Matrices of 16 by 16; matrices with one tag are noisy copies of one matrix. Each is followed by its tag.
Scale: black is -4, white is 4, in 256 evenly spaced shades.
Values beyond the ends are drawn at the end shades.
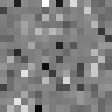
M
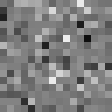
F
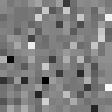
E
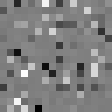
M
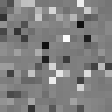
F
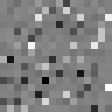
E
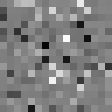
F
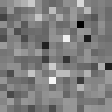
F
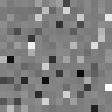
E
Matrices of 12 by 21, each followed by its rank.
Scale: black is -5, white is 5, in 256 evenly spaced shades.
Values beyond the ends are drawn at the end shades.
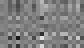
two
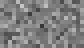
full rank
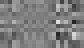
two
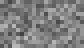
full rank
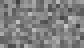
full rank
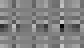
one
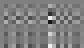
one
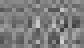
two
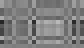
one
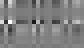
one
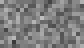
full rank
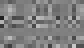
two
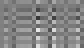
one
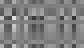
one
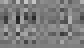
two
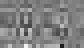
two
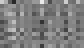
two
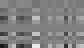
one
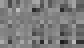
two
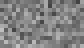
full rank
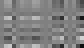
one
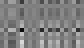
one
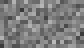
full rank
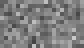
full rank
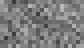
full rank
